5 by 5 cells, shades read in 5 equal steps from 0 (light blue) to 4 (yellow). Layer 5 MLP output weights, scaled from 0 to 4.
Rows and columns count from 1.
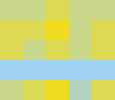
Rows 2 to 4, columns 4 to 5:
2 3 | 2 3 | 0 0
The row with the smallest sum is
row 4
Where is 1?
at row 5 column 4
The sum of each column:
10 10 14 7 11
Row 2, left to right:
3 3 4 2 3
